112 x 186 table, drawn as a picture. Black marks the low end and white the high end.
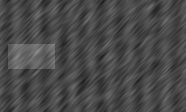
An odd patch, higher than its surroundings, sits in the middle left. No overall slope runs across the table. Stripes running up and down repeat 10 times from left to right. On average the colour sits 30% of the way up the scale.
